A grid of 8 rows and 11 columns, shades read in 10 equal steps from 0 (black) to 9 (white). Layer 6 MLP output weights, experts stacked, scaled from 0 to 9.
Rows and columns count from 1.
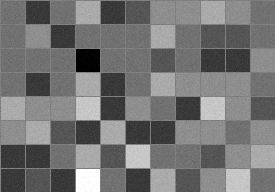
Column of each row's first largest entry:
4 7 11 4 4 2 6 4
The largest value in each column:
6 6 5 9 6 7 6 5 7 7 6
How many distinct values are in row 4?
4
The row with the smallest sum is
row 3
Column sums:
31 29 28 40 27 31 36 32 36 36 35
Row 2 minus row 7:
2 3 -2 -2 1 -3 2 0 0 -2 -2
